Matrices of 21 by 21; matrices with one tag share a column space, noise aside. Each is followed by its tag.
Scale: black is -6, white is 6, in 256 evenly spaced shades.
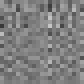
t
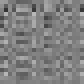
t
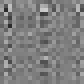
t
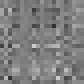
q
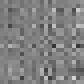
q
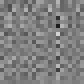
t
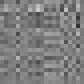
t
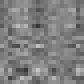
q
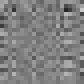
t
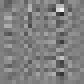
t
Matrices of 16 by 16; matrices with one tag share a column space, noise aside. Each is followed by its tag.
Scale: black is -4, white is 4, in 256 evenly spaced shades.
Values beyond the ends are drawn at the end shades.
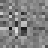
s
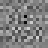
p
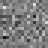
p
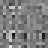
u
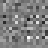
p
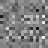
p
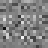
p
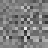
p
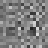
s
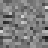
p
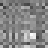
u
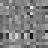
u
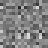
u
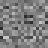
p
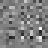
p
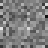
s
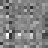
u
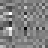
s
